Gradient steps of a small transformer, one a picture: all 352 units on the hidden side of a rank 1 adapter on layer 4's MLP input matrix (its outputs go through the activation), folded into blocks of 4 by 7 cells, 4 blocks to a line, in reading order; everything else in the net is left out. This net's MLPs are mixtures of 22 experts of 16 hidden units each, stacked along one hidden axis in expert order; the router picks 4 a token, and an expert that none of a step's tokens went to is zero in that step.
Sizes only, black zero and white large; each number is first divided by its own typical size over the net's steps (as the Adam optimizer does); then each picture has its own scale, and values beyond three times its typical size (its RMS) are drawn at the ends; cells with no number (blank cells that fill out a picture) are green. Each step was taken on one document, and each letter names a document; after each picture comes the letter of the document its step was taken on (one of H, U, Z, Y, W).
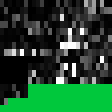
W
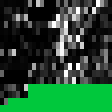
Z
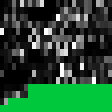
W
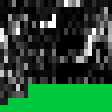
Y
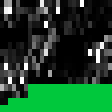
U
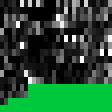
Z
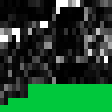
Y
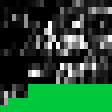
W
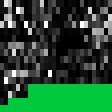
U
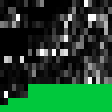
Z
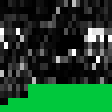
Y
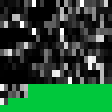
Z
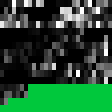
W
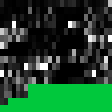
Y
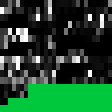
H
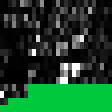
W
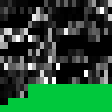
H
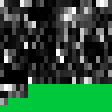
Z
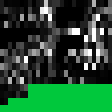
U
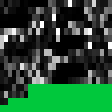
H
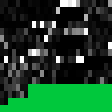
Y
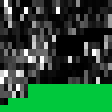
U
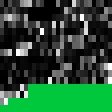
W
